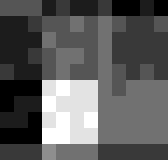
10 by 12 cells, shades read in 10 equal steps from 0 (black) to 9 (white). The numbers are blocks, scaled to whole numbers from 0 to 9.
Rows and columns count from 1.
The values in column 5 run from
2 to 9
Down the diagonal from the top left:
3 1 1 3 4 8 8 4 4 2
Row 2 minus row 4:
0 0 0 0 -1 0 0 0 1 0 0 1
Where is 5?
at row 10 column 4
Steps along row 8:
same down up up down up down same same same same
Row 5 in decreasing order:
4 4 3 3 3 3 3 2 2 2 1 1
